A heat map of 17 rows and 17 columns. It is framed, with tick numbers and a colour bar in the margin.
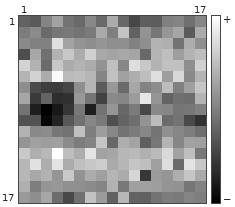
Stripes: horizontal, repeating 2 times. Odd rows or columns: none. Odd patch: lower, in the middle left. Ninth with the lowest average: middle left. Slope: none.
